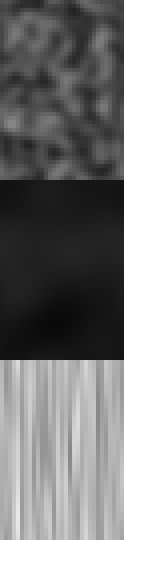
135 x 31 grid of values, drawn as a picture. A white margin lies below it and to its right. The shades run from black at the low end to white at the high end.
It is made of 3 by 1 panels. Panel 1,1: low, blotchy. Panel 2,1: very low, smooth, faint in contrast. Panel 3,1: high, streaked downward.
